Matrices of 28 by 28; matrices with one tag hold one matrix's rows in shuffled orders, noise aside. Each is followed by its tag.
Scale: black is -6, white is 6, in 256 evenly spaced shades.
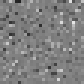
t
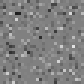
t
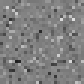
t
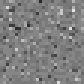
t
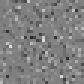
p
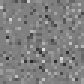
p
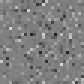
p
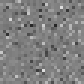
p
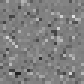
t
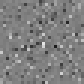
p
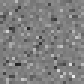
t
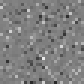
p
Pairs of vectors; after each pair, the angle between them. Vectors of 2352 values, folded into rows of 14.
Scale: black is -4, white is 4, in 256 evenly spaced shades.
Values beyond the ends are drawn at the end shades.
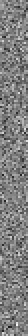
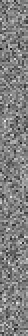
partly opposed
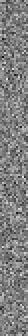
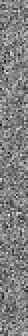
partly opposed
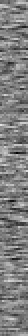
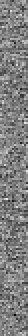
partly aligned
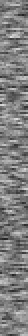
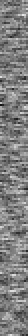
nearly opposite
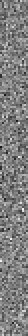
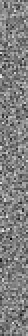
nearly opposite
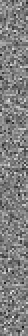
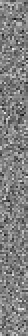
orthogonal
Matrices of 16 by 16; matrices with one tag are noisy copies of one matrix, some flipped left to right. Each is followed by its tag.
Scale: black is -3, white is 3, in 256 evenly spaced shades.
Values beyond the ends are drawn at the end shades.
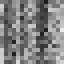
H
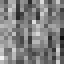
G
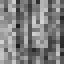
G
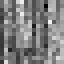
G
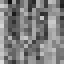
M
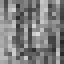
G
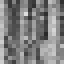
M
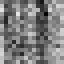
H
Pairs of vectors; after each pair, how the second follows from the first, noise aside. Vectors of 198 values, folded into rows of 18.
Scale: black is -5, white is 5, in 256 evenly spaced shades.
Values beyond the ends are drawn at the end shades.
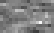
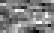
scaled up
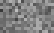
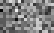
scaled up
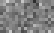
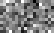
scaled up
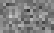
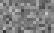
shuffled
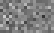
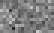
shuffled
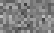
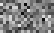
scaled up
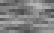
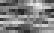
scaled up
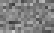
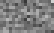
shuffled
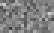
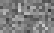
shuffled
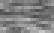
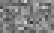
shuffled
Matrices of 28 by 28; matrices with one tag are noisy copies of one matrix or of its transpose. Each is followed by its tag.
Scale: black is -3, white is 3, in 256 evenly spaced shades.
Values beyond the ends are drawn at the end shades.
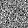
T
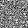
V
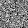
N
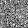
V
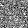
V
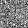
V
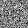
N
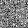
V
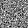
T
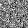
N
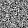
N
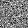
T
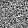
T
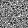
T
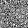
V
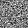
T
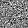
T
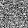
V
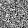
N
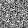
N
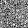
V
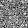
V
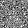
V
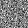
T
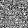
V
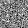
N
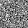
N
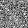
V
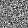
T
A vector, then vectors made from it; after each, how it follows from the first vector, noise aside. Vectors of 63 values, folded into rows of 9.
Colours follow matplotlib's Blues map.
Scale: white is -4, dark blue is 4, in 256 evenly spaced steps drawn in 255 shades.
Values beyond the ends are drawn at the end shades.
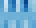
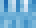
negated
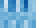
copied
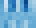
copied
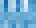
negated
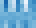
negated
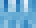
negated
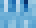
copied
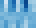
copied
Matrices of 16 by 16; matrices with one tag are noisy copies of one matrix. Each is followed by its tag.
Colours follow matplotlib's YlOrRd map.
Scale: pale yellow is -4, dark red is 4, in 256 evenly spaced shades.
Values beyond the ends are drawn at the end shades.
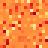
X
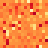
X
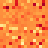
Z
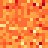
Z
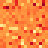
Z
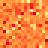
X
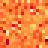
X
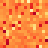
X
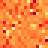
X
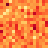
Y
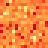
Y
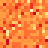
X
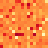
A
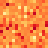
Y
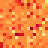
A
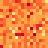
A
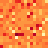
A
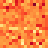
Z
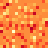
Y
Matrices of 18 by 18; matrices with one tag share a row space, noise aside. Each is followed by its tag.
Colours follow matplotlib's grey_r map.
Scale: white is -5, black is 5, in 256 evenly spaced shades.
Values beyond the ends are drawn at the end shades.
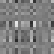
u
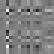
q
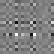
u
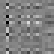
q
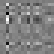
q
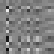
q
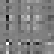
q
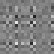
u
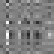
q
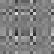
u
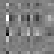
q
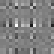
u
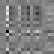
q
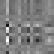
q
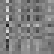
q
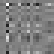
q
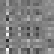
q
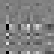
q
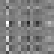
q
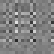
u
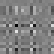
u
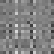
u
